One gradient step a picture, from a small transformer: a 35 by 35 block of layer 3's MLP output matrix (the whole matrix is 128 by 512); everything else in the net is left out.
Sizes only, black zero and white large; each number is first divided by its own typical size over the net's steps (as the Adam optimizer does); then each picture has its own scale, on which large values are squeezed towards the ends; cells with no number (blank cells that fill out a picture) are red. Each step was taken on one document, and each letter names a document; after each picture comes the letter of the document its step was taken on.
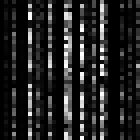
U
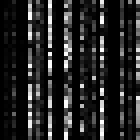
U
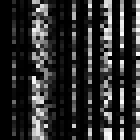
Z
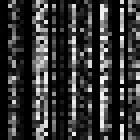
Z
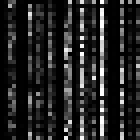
U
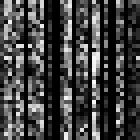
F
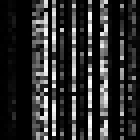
Z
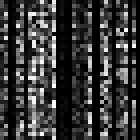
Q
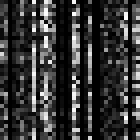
Q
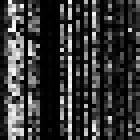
F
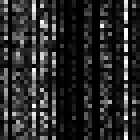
Q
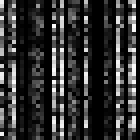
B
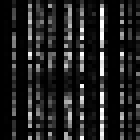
U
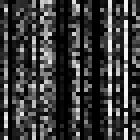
Q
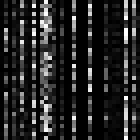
Q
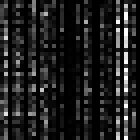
Q
